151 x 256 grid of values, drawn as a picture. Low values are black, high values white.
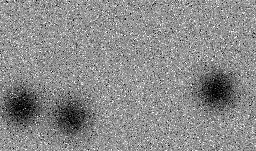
Dips: three. Odd rows or columns: none. Mirror symmetry: none.
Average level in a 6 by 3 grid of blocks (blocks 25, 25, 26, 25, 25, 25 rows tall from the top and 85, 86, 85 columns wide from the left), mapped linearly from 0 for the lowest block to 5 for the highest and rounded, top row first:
5 5 5 | 5 5 5 | 5 5 4 | 3 5 2 | 0 5 4 | 4 5 5
